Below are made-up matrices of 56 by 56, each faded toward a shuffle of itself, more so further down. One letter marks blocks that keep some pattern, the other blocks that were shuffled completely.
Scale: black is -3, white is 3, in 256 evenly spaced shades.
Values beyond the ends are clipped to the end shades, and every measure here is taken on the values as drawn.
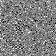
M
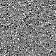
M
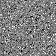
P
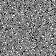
P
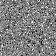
P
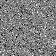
P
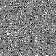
M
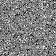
P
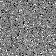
P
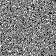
P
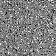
M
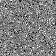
M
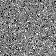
P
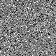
P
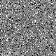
M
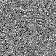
M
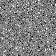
P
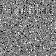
M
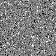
P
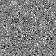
M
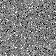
P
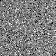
M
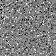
M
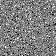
P
